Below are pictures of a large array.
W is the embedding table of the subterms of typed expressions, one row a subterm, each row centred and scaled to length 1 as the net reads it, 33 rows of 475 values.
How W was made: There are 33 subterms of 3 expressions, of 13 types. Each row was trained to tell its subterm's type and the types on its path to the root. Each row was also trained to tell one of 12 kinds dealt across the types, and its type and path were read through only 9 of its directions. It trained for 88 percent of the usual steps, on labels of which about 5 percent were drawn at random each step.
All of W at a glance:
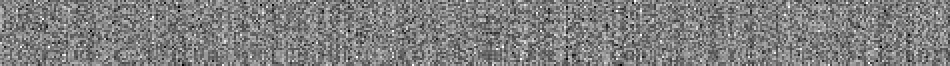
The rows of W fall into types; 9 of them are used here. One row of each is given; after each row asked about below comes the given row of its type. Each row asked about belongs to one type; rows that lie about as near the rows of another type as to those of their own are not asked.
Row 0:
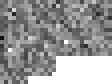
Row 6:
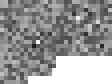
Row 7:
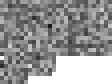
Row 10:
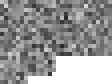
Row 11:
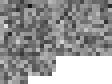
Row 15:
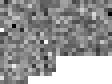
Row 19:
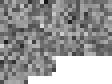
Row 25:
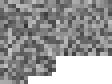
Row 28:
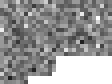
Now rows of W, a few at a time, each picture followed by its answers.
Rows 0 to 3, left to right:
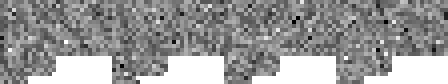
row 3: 15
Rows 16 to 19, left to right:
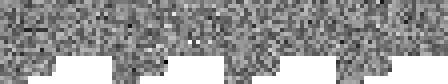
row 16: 28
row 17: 0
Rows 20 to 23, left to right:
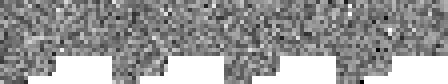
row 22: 28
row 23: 0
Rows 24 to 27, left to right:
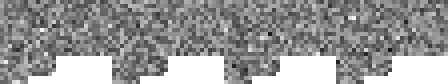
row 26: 28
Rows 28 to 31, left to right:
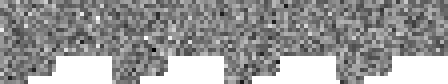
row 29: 25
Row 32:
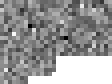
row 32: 15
